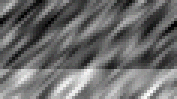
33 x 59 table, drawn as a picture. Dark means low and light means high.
Average level on the scale: 40%. Grain: diagonal, up to the right. Ninth with the lowest average: top left. Seam: horizontal, 70% of the way down, the bottom part higher.
